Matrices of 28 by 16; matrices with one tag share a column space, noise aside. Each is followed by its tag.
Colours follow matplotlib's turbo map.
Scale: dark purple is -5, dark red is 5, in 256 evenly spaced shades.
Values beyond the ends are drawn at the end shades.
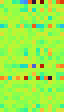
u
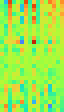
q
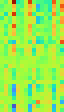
q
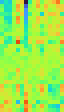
q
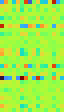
u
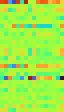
u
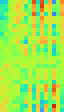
q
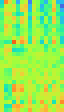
q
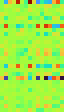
u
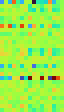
u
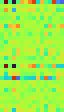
u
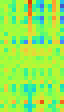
q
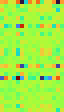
u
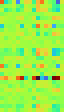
u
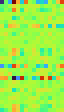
u
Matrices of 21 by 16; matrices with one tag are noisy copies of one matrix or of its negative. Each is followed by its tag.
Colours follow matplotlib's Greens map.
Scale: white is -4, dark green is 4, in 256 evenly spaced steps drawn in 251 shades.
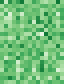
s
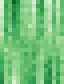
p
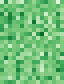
s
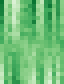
p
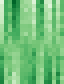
p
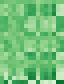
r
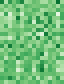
s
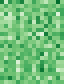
s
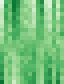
p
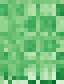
r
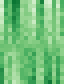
p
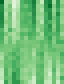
p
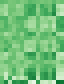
r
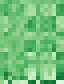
r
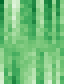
p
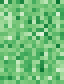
s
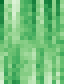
p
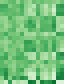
r
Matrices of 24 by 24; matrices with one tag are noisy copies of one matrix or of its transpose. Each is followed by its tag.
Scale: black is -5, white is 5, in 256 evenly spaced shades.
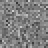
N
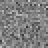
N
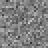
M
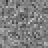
M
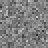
M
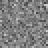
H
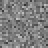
H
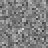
M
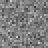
M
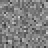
H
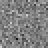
N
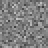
H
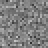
M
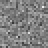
M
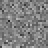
H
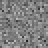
H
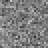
M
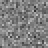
M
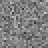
N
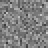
H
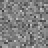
H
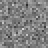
M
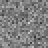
M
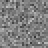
M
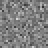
H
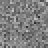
N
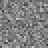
H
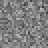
H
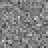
H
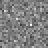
H
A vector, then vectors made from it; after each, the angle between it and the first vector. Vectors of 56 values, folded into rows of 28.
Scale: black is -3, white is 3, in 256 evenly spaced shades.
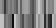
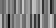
orthogonal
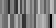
partly aligned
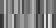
nearly opposite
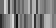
partly opposed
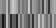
orthogonal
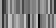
orthogonal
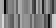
partly aligned
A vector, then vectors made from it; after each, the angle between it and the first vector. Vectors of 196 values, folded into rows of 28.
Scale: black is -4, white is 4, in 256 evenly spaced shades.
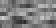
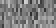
orthogonal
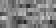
nearly parallel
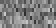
partly opposed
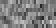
partly opposed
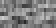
nearly parallel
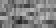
nearly parallel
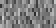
orthogonal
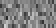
orthogonal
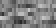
nearly parallel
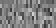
orthogonal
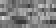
nearly parallel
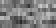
nearly parallel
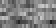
nearly parallel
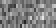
partly aligned
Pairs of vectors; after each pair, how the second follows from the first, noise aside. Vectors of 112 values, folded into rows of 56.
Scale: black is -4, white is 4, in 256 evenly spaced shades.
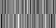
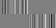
partly zeroed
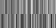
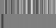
partly zeroed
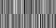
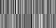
reversed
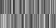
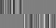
partly zeroed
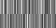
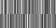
copied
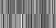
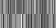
copied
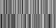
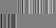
partly zeroed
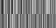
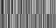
copied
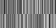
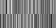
reversed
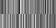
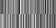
copied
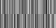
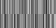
copied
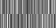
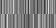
reversed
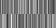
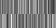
copied
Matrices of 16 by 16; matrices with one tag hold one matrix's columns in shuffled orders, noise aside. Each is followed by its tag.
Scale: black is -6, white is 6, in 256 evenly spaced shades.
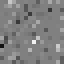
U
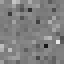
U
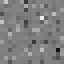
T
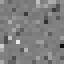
U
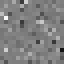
T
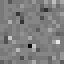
U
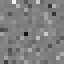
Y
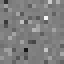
T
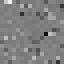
Y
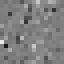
U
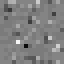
U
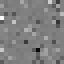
T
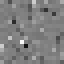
U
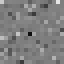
Y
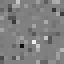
U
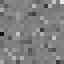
Y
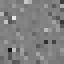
T
